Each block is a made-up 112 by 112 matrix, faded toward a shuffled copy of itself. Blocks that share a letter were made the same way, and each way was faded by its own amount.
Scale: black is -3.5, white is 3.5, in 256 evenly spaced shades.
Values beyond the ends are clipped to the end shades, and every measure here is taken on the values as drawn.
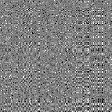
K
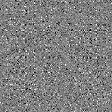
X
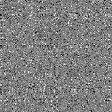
X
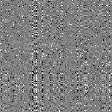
K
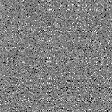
X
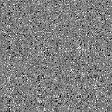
X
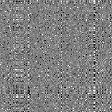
K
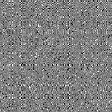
K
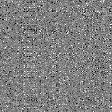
X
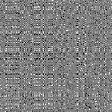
K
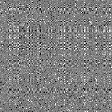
K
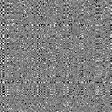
K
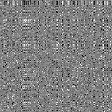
K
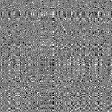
K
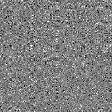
X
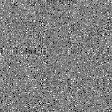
X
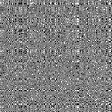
K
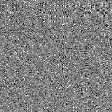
X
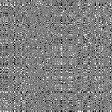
K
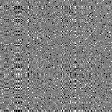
K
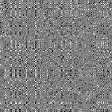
K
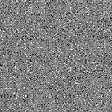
X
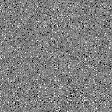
X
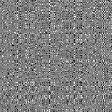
K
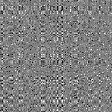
K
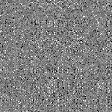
X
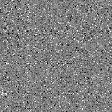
X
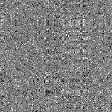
X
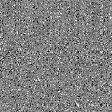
X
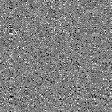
X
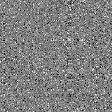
X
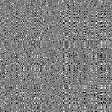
K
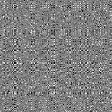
K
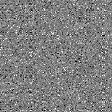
X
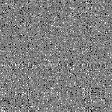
X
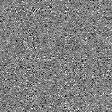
X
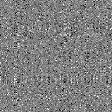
X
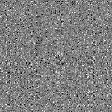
X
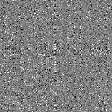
X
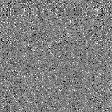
X
